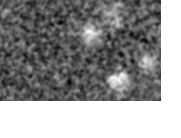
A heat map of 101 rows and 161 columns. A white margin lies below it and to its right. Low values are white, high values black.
Dips: four. Lone odd cells: none. Ninth with the lowest average: bottom right. Histogram: skewed, a long tail of low values.
